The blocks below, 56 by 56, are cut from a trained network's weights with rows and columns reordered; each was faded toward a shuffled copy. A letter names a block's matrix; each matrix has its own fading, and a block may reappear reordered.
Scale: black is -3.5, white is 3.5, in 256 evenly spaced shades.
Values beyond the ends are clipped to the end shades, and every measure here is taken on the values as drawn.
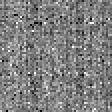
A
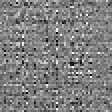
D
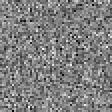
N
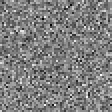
N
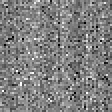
A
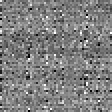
D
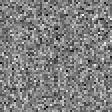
N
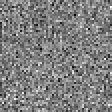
N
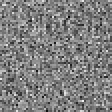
N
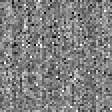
A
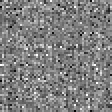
A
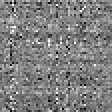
D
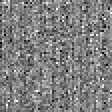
A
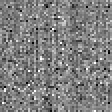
A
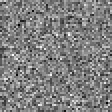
N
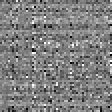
D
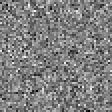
N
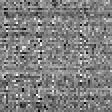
D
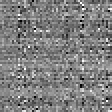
D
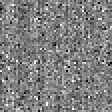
A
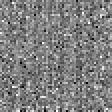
A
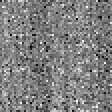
A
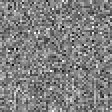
N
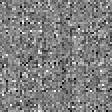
A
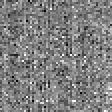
A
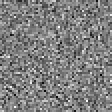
N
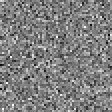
N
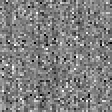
A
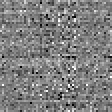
D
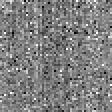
A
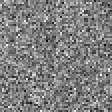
N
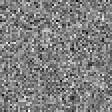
N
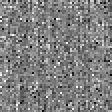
A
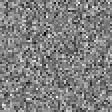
N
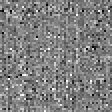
A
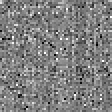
A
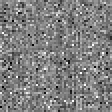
A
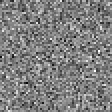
N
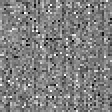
A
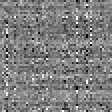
D
